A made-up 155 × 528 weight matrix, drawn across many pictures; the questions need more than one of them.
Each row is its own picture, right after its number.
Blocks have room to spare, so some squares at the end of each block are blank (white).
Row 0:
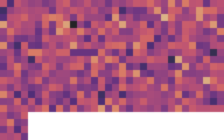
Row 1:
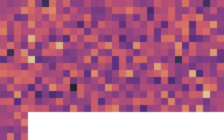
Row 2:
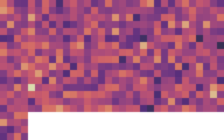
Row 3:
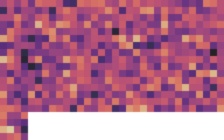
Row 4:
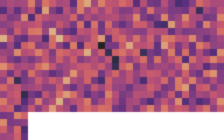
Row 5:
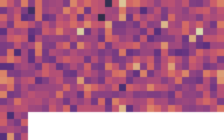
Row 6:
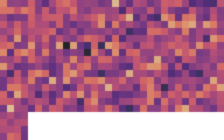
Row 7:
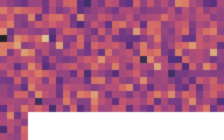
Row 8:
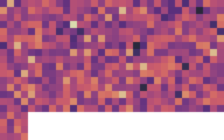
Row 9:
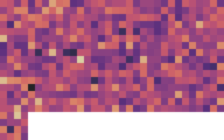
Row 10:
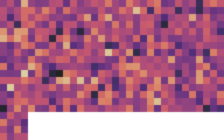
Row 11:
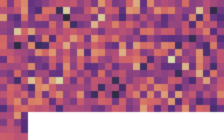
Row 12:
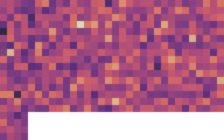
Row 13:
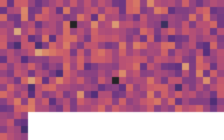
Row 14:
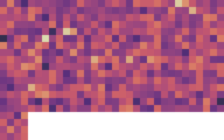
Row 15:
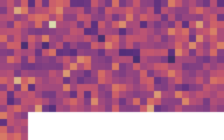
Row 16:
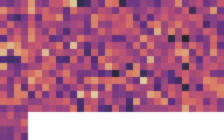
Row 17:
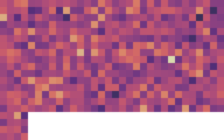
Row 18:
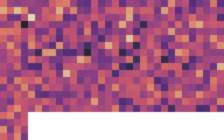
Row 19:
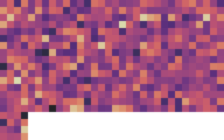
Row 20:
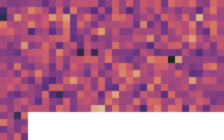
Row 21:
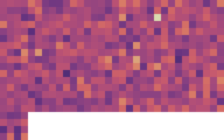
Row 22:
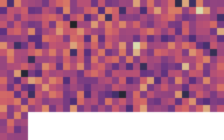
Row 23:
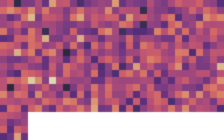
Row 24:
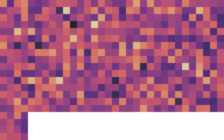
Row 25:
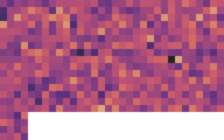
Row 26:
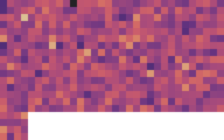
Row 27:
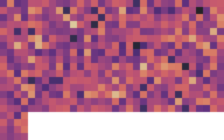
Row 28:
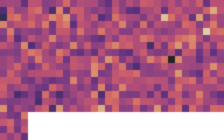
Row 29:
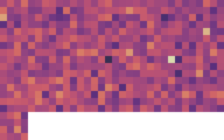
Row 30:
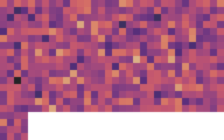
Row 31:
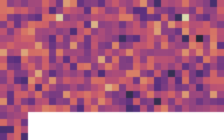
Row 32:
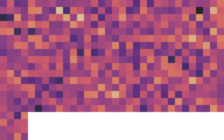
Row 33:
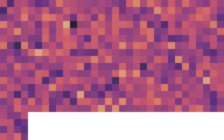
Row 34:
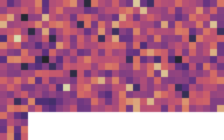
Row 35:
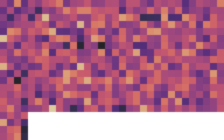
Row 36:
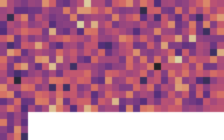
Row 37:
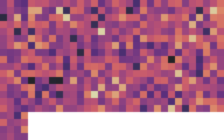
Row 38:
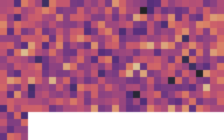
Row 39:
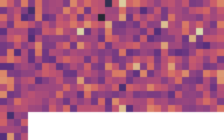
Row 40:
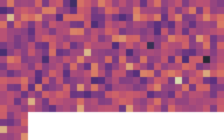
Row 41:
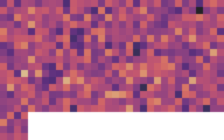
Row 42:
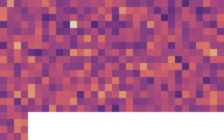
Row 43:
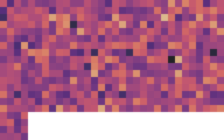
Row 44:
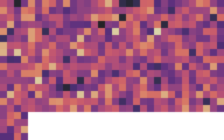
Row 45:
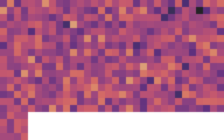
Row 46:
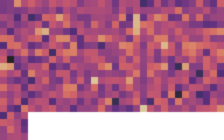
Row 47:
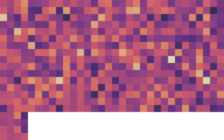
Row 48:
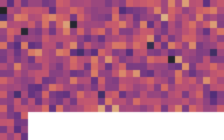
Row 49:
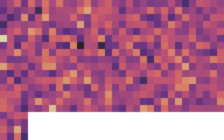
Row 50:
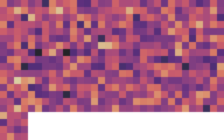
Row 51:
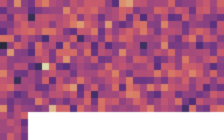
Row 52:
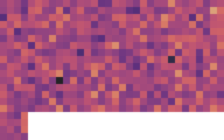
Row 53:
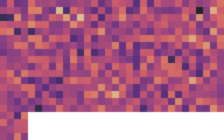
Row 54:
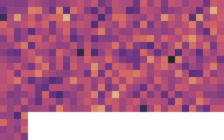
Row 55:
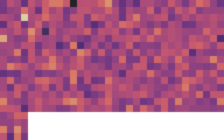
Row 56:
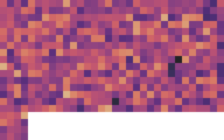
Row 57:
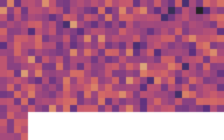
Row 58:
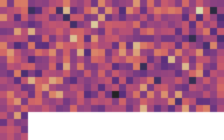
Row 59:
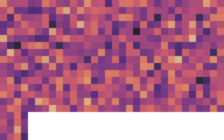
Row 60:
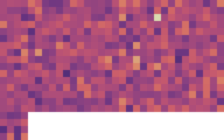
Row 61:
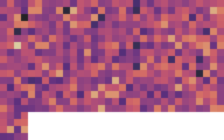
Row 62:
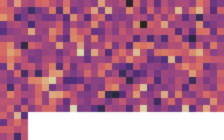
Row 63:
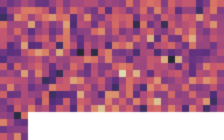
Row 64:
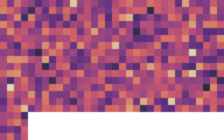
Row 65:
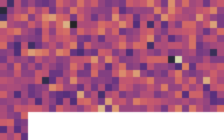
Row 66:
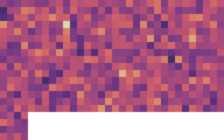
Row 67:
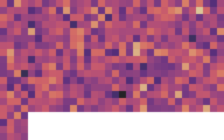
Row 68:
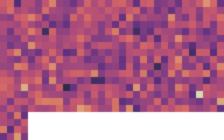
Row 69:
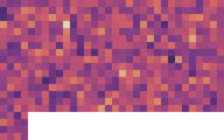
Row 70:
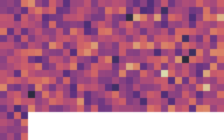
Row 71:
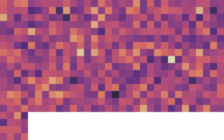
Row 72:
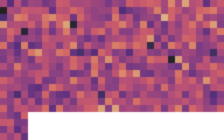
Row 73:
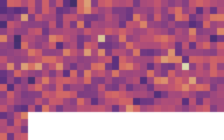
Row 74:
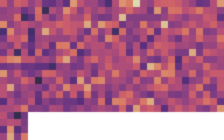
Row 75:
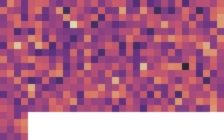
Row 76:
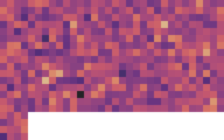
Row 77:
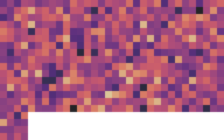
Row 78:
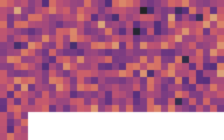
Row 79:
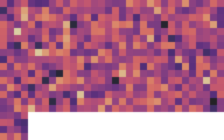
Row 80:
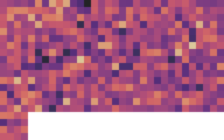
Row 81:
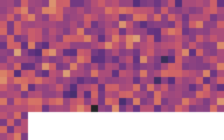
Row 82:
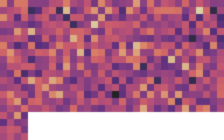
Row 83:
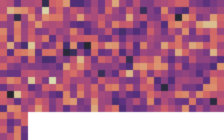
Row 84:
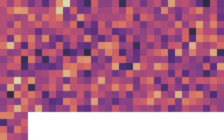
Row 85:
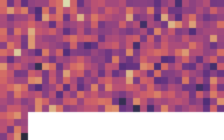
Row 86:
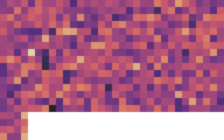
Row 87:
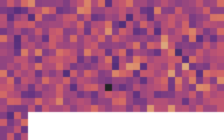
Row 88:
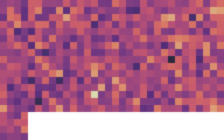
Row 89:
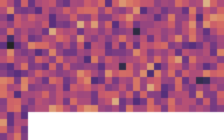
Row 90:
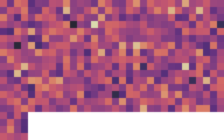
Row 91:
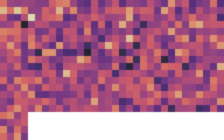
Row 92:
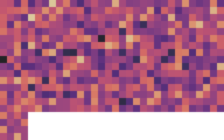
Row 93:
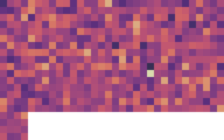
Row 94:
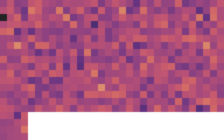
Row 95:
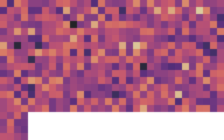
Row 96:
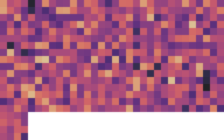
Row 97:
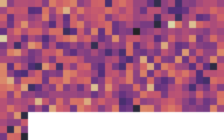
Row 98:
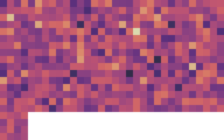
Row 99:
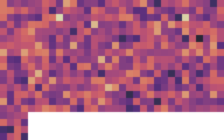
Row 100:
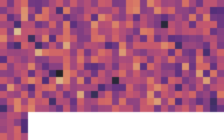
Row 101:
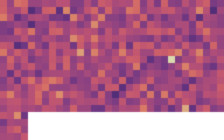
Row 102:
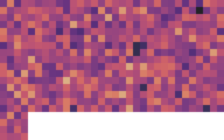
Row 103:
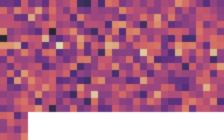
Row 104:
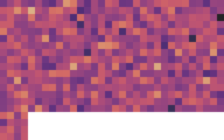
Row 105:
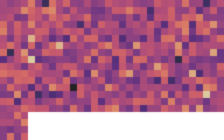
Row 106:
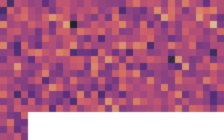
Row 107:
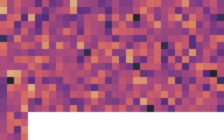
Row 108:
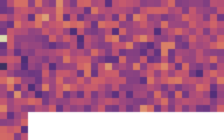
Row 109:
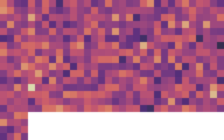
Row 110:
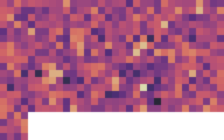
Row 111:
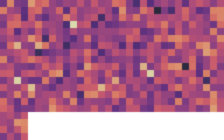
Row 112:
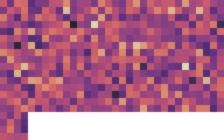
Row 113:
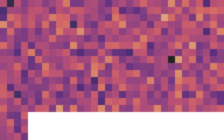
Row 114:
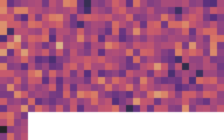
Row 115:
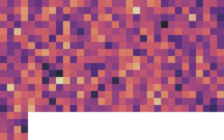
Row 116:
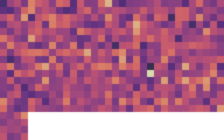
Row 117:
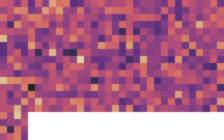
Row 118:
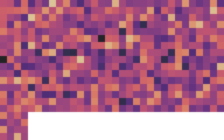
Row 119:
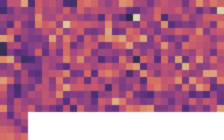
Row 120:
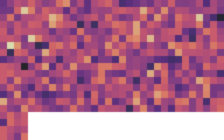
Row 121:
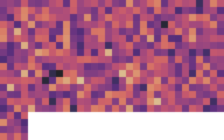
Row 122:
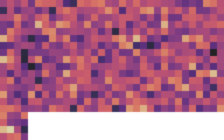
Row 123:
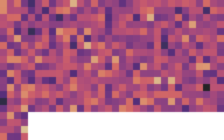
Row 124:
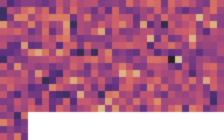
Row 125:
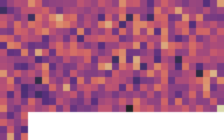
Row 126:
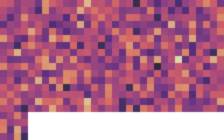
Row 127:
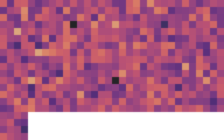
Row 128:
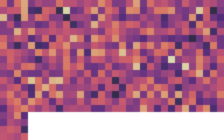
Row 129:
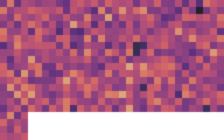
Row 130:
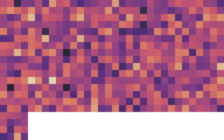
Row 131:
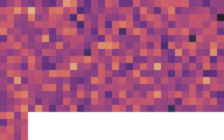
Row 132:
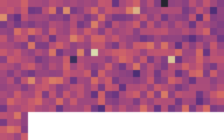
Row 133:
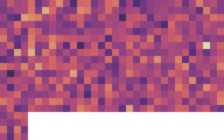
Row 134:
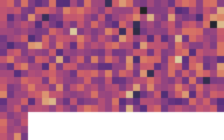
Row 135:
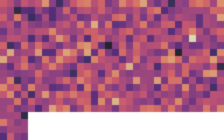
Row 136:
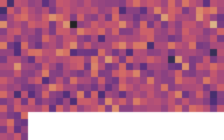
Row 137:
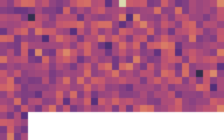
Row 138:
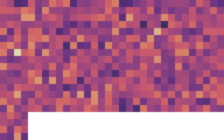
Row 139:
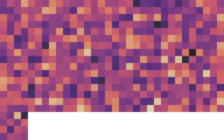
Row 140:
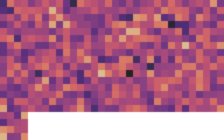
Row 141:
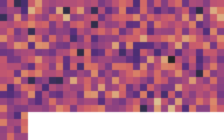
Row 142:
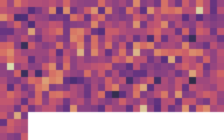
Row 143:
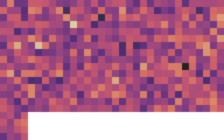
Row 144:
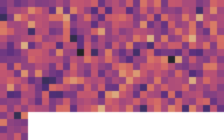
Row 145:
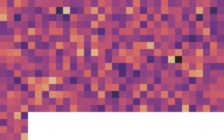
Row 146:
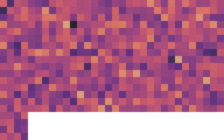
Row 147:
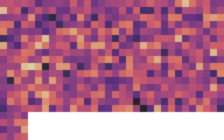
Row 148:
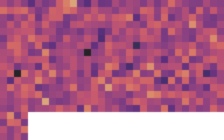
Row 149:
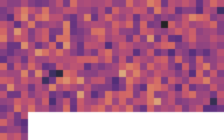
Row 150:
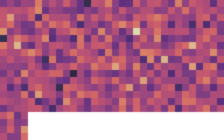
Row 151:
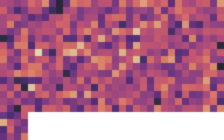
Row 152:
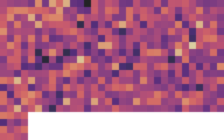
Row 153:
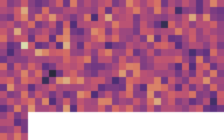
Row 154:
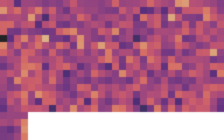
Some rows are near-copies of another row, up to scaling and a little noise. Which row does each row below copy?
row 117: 9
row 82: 58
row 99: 31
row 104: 131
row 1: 105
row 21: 60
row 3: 122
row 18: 91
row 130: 23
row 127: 13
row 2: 109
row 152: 80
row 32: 53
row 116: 93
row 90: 112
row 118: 92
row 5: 39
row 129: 102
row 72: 48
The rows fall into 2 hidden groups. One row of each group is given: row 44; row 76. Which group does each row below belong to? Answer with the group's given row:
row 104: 44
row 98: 44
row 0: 76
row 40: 44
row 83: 44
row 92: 44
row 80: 44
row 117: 44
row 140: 44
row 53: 76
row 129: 76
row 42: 76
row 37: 76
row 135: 44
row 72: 76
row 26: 44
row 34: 44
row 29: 76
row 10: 76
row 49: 44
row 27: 76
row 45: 76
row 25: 76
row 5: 44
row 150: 44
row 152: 44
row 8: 76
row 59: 44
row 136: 76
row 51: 44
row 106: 76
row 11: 76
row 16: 44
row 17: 76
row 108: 44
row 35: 44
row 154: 44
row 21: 44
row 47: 76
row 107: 44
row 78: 44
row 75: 76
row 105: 44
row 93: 44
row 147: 44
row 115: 76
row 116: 44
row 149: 76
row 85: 44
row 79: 76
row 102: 76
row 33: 76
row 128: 76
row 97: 44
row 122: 44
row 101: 76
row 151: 44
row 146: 76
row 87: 44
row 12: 44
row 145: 76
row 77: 76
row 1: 44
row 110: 76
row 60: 44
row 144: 76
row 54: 76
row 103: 44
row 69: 76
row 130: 44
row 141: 76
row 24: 76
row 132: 76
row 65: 76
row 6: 44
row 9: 44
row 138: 44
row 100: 76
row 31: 44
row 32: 76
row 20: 76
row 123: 44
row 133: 44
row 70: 44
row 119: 44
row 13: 76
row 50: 44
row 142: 76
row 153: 76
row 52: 76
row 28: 76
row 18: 44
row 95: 76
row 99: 44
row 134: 44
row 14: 44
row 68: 44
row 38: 44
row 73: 44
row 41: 76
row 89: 44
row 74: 44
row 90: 76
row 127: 76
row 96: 44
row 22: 76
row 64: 44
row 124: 76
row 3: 44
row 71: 76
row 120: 44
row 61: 76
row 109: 44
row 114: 44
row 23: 44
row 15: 44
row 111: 76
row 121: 76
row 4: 44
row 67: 76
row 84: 44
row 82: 76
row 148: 44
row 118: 44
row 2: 44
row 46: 44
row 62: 76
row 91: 44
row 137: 44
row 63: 76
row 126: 44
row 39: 44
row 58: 76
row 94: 76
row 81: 44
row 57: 76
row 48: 76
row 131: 44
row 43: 76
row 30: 44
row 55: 44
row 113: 76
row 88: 76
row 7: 44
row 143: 76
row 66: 76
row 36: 44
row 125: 44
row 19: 44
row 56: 44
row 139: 44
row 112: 76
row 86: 44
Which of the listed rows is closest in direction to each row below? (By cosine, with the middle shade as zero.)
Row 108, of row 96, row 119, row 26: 119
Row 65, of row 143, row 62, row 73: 73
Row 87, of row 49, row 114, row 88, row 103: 49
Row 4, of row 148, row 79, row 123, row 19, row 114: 79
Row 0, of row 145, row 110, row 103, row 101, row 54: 54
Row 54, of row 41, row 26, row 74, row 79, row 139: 41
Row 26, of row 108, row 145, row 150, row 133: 133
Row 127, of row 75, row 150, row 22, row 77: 22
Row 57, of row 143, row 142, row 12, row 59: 143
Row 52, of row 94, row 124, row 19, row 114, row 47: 94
